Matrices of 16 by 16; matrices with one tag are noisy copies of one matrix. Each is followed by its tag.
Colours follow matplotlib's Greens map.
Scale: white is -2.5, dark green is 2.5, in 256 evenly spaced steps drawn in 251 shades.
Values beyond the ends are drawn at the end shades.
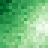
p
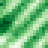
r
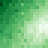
p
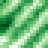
r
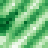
r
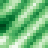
r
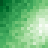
p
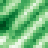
r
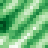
r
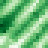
r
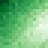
p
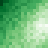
p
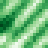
r
